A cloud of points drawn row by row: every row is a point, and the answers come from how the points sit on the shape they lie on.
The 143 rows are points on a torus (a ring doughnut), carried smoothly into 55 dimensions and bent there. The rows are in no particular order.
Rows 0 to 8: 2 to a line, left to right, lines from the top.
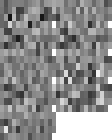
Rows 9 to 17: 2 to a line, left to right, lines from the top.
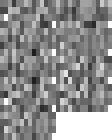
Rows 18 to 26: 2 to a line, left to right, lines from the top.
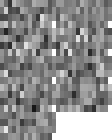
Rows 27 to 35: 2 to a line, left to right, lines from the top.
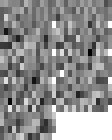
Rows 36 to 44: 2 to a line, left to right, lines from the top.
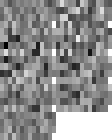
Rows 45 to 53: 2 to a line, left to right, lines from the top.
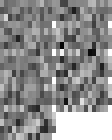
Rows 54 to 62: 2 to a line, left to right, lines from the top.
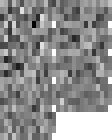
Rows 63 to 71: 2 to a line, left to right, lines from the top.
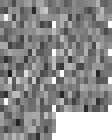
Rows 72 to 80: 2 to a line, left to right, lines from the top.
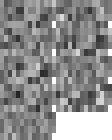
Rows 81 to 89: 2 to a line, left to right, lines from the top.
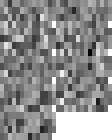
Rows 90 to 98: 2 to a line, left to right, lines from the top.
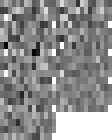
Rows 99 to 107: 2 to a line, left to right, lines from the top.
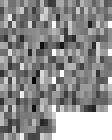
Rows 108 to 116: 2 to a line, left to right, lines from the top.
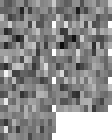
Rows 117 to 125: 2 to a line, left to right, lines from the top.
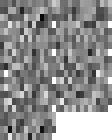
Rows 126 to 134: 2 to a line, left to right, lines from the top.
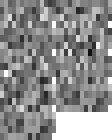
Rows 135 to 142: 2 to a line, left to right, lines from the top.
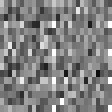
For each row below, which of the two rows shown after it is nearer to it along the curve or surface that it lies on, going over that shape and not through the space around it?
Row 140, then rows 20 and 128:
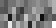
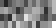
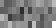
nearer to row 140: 20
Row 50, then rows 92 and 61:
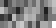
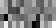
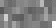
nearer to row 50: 92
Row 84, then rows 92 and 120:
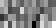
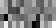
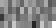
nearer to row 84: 92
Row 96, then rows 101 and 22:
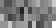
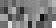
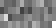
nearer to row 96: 22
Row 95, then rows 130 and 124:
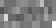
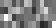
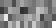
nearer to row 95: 124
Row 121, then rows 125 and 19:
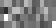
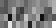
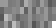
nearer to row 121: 19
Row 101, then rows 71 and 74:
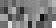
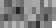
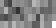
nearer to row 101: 71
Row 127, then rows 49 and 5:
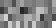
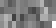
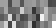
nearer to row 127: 49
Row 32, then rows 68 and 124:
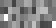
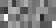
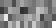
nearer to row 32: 124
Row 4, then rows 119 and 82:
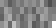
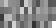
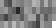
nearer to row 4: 119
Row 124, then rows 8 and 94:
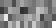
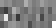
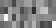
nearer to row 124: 94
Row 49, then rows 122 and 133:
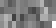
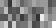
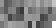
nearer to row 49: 122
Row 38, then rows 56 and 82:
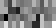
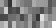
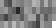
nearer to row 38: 56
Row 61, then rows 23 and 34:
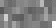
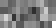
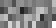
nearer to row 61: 23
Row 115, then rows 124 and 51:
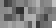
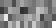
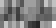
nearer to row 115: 51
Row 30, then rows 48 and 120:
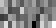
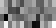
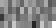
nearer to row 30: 48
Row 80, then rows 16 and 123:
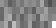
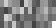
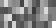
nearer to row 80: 16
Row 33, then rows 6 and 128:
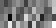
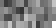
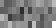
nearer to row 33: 6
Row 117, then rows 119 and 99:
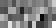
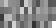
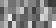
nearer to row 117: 119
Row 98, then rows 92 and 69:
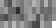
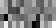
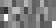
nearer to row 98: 92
